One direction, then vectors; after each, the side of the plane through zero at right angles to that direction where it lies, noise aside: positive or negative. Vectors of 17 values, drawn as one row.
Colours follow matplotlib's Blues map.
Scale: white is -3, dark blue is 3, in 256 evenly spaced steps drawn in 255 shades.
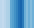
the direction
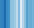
negative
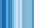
negative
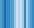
negative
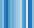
negative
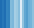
negative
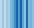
positive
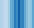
positive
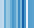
positive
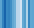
negative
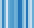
positive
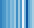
negative
